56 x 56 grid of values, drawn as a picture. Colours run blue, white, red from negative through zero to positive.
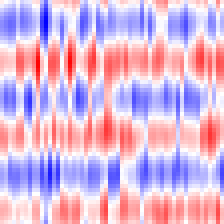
Slope: none. Average level on the scale: 50%. Ninth with the lowest average: bottom left. Stripes: horizontal, repeating 3 times.
